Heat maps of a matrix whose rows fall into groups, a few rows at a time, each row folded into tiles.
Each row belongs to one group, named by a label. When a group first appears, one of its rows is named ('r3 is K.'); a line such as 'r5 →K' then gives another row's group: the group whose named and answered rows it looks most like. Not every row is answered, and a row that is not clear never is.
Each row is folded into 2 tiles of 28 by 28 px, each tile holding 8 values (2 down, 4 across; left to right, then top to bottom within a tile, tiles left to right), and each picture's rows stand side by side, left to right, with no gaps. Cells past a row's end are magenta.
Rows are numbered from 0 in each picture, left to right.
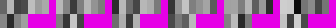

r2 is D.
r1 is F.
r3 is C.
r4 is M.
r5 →F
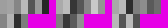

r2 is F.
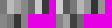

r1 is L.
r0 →M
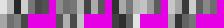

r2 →C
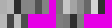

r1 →M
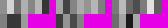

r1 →L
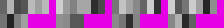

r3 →L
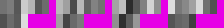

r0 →C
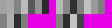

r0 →M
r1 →F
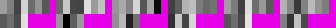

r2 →M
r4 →C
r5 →F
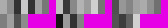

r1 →L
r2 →C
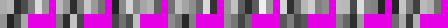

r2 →C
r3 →M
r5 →L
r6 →M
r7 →D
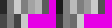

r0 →C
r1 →C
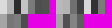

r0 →F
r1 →F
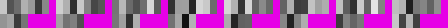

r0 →L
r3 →D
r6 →L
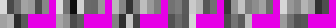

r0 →L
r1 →L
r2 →F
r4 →C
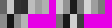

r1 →F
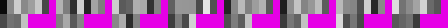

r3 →C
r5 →C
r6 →F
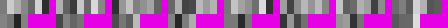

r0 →M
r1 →L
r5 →L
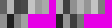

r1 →L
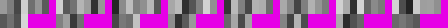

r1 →L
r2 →C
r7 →L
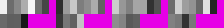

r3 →M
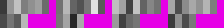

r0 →C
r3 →L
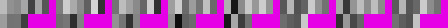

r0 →M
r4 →L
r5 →D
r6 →L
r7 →D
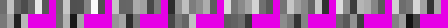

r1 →D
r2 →L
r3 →C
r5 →M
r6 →F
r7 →L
